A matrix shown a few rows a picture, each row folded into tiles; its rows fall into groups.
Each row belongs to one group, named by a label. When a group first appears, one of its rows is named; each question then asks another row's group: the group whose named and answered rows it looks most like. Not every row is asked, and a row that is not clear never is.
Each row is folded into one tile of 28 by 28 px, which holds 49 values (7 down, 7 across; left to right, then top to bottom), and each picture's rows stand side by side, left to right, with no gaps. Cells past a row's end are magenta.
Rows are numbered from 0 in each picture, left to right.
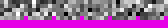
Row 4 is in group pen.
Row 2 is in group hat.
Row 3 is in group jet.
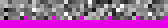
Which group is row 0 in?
jet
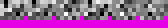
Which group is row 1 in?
pen
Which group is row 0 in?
pen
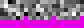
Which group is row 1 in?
hat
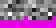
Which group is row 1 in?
jet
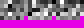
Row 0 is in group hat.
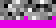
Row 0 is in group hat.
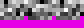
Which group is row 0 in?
pen
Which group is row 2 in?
pen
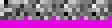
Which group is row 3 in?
hat
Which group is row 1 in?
hat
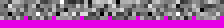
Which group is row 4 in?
pen
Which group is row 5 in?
hat
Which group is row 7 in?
jet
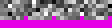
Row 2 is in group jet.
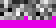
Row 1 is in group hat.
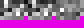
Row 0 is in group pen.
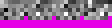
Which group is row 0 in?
jet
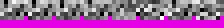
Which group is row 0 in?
pen
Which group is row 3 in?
pen
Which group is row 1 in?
pen
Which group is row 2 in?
pen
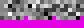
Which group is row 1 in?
jet
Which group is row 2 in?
jet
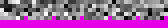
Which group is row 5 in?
jet
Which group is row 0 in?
jet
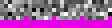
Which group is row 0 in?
hat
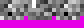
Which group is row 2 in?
hat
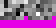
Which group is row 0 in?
pen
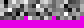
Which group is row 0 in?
pen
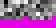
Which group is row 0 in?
pen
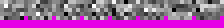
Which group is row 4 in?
jet
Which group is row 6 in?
jet
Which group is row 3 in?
hat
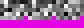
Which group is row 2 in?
hat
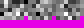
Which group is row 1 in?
hat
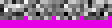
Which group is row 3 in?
pen
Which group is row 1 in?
hat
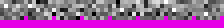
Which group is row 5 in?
pen
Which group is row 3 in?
hat
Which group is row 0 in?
jet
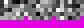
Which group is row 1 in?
hat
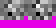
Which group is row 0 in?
hat
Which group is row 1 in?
hat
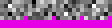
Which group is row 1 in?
pen
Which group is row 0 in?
hat
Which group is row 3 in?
hat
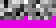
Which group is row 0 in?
pen
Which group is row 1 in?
hat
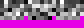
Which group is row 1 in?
jet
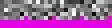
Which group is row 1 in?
jet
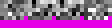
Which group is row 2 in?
pen
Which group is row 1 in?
pen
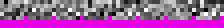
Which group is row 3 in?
pen
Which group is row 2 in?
jet
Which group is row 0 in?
pen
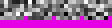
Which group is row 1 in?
pen
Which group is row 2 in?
hat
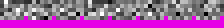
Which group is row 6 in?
hat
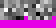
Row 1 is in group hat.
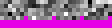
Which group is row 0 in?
hat
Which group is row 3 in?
pen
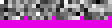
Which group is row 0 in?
jet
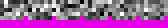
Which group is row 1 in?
jet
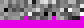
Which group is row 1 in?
pen
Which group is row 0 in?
jet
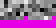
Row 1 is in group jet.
